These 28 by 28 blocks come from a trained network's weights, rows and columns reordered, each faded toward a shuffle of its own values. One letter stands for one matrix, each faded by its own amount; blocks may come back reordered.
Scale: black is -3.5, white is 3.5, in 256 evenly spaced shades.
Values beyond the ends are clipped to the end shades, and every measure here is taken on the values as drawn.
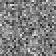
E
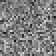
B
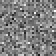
B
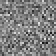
B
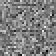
E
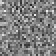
B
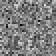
B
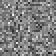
B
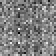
E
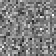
E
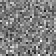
B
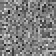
E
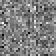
E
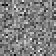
E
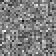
E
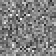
B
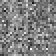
E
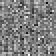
E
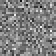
B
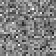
B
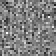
E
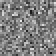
B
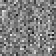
E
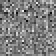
E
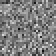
B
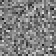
E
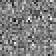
B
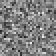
E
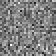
B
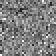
B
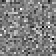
B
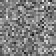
B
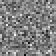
B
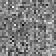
E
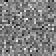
B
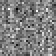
E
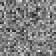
B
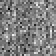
E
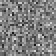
B
